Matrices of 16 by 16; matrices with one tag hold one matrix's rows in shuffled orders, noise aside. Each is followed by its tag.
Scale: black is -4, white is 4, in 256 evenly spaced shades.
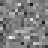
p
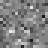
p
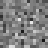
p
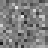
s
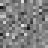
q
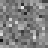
s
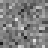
s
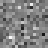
p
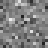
p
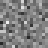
q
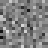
q
